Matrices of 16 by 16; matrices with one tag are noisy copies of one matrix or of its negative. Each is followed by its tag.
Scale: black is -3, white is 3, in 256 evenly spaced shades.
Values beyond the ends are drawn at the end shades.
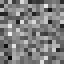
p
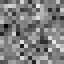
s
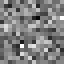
s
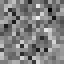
s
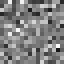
p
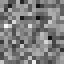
s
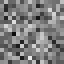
s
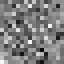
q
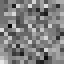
q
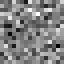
p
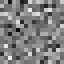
p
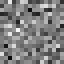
p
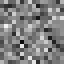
s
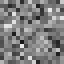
s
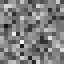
s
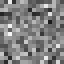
p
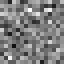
p
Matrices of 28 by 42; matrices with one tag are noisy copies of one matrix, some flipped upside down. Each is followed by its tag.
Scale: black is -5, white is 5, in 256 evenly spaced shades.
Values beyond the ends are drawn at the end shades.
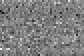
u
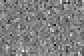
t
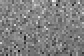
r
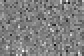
t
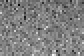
r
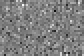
t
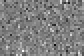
t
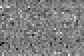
u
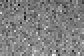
r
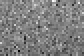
r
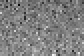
r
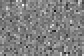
t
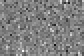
t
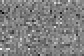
u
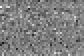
u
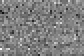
u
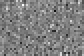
t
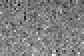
r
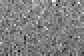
r
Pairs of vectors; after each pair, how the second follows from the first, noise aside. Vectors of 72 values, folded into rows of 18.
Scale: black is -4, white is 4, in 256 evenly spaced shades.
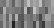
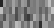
shuffled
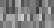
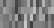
shuffled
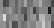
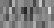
shuffled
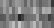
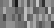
shuffled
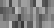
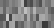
shuffled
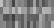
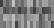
negated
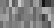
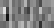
shuffled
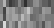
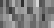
shuffled
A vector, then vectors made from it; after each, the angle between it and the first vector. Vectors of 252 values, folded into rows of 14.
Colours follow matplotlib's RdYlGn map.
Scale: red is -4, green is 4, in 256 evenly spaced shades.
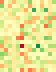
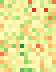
nearly opposite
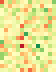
nearly parallel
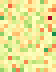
orthogonal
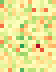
nearly opposite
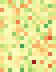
partly opposed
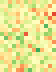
partly opposed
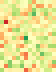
partly aligned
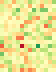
nearly parallel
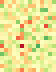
nearly parallel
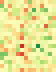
nearly parallel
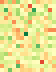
partly aligned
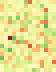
partly opposed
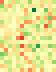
nearly parallel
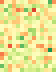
partly opposed
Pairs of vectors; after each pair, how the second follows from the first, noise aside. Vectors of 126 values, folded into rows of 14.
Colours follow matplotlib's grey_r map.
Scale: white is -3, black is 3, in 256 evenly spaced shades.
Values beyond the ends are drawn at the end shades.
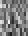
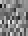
sign-scrambled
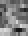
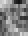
wrapped around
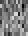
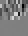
partly zeroed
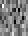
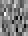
wrapped around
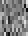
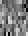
sign-scrambled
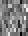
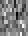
wrapped around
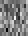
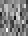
negated
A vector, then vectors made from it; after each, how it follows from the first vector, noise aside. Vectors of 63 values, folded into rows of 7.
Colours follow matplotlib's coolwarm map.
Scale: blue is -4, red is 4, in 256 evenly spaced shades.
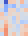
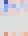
partly zeroed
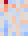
negated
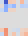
partly zeroed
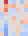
negated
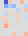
partly zeroed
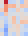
negated
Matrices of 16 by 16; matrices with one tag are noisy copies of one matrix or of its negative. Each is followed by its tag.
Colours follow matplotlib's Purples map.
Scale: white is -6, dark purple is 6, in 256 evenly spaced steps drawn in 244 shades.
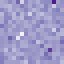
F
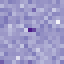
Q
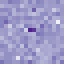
Q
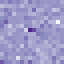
Q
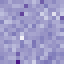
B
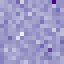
F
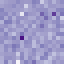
B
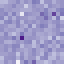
B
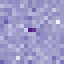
Q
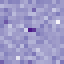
Q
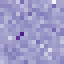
F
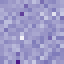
B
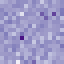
B
